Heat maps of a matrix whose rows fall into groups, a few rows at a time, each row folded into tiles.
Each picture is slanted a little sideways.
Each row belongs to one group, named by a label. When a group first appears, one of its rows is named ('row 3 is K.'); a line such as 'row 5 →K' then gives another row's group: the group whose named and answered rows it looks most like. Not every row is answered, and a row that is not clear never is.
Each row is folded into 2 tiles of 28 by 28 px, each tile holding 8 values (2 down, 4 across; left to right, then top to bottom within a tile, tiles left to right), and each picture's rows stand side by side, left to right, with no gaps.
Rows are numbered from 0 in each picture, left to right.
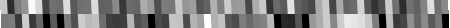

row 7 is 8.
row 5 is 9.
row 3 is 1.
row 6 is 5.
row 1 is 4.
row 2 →8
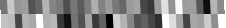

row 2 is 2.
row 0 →1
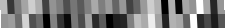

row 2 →4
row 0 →5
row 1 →8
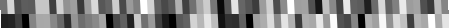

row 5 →1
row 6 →9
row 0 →9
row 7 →1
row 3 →4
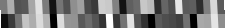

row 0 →4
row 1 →2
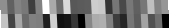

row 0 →2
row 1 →9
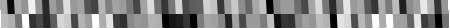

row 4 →4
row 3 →9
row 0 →5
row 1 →1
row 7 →5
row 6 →1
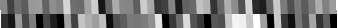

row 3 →8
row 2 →4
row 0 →8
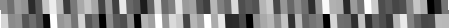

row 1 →5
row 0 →2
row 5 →2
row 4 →9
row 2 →9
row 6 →5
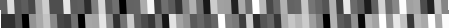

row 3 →2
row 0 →9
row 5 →5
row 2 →8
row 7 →1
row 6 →9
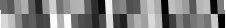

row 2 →4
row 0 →2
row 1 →2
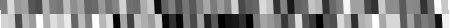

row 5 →8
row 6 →1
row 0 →1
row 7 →2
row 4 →9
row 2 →4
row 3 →8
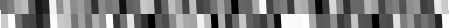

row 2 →8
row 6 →8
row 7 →2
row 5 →5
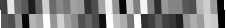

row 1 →2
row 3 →4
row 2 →5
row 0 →9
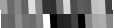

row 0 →4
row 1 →9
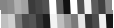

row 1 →5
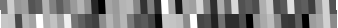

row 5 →9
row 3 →5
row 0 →1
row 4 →9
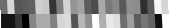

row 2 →2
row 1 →1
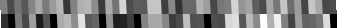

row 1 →5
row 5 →4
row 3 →8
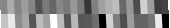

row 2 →4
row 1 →2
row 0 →1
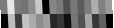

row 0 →4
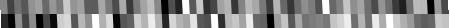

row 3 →5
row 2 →4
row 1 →1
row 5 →2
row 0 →8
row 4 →5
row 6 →1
